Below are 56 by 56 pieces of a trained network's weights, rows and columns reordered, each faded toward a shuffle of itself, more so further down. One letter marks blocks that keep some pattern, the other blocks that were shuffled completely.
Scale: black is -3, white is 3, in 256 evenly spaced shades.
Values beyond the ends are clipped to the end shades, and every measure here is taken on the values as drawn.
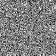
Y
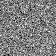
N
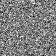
N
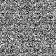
Y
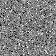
N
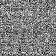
Y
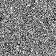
N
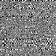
Y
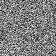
N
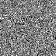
Y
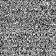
Y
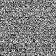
Y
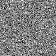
Y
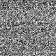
Y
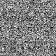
Y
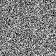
N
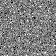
N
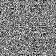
Y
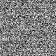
Y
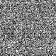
Y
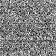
Y
